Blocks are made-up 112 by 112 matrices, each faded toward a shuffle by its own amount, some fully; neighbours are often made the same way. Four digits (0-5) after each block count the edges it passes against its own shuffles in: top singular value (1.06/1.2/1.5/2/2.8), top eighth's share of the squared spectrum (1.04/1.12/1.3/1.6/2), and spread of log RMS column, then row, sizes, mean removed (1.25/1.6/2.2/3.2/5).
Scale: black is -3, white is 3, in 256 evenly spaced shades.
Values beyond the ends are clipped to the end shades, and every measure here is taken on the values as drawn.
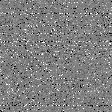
2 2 0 2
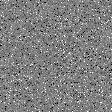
0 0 0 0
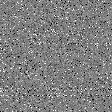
3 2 0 1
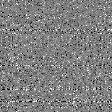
4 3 1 3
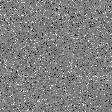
2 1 0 0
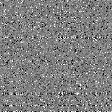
4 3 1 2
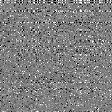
5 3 2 3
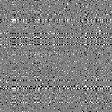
5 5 3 4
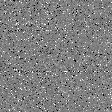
3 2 0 1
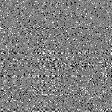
4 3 1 3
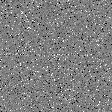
1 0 0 0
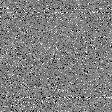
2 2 0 2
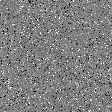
0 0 0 0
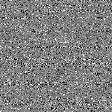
1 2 0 3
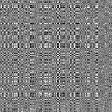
5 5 4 4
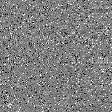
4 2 1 1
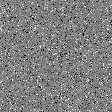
2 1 0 0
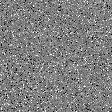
2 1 0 0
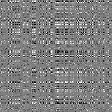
5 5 4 4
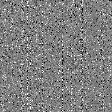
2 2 3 0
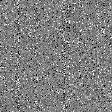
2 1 2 0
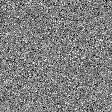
0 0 0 0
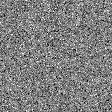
0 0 0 0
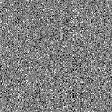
4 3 2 2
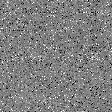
3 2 0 1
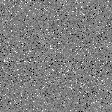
3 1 0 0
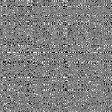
5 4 3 3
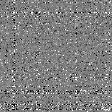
2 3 3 3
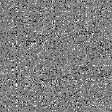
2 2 2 3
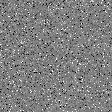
0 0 0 0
